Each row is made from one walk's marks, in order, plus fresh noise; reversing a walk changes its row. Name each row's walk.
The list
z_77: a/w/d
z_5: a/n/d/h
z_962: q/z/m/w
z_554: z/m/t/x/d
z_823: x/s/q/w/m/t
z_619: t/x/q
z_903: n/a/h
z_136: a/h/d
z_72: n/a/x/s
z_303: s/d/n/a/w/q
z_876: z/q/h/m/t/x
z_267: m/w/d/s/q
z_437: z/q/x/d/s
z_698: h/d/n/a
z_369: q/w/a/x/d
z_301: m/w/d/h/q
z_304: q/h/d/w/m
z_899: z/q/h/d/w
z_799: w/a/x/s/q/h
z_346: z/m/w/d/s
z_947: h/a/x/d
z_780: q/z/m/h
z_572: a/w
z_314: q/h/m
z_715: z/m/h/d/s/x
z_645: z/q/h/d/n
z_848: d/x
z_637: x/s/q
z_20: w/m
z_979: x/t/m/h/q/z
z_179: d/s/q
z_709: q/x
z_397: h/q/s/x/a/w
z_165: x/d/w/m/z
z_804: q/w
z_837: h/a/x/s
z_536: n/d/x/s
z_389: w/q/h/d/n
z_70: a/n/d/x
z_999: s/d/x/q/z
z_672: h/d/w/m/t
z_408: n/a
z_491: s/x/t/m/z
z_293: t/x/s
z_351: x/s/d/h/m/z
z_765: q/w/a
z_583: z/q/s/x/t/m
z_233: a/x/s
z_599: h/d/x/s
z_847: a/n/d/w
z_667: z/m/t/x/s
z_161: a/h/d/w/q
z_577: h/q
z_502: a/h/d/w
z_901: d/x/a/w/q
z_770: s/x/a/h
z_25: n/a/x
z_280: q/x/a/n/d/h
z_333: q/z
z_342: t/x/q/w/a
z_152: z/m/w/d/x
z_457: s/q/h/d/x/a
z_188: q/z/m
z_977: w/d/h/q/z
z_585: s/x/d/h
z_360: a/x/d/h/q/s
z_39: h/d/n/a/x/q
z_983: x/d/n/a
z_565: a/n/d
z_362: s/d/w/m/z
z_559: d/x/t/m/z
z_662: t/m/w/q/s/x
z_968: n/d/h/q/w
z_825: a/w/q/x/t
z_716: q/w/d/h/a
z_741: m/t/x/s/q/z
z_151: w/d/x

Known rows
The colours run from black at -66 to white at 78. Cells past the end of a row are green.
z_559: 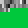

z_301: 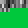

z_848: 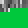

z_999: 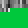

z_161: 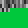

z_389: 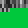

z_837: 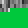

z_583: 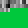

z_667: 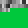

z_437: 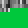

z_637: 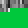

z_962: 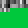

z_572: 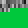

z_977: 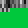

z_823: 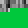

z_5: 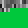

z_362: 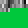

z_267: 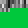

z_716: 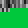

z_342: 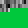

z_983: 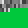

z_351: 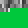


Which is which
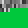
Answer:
z_70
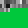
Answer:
z_979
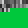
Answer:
z_280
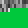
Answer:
z_360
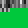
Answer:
z_899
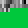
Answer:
z_152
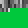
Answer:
z_599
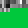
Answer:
z_876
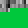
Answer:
z_662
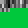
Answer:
z_304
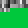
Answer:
z_188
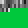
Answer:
z_151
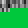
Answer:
z_765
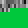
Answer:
z_77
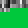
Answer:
z_780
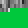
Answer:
z_770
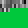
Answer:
z_847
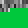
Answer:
z_947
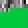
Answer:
z_346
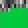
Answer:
z_672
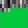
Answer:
z_577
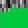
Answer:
z_804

